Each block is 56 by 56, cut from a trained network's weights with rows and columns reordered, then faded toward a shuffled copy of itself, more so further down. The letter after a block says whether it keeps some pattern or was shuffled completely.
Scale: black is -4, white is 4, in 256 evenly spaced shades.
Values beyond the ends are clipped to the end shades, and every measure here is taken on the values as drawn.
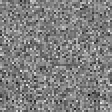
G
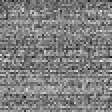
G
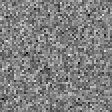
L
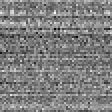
G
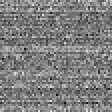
G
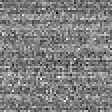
G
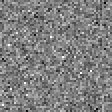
L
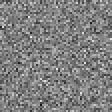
G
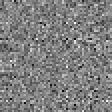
G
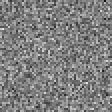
L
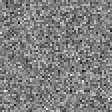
L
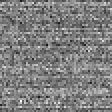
G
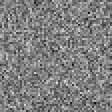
G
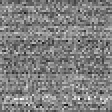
G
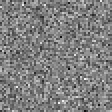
L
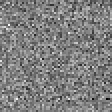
G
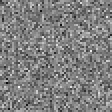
L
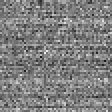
G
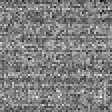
G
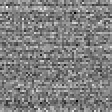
G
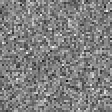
L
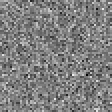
G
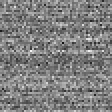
G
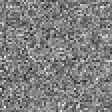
G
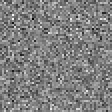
G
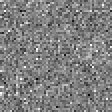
G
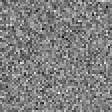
L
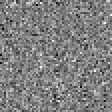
G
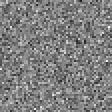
L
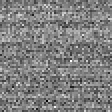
G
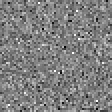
L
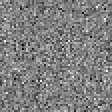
G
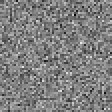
L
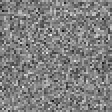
G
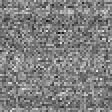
G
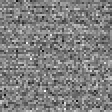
G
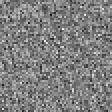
G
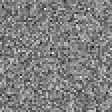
G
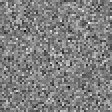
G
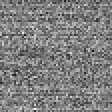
G
